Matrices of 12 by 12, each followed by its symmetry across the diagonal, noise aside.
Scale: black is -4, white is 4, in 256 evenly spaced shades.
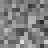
antisymmetric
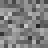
neither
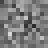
neither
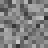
symmetric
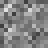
symmetric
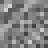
symmetric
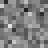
antisymmetric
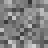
neither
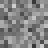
neither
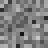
symmetric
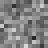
neither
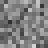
neither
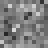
antisymmetric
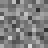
antisymmetric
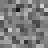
neither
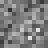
symmetric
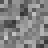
symmetric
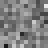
antisymmetric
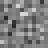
antisymmetric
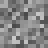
symmetric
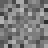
symmetric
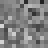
antisymmetric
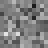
antisymmetric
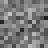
neither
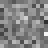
neither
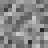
symmetric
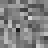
antisymmetric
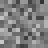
antisymmetric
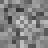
symmetric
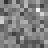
neither
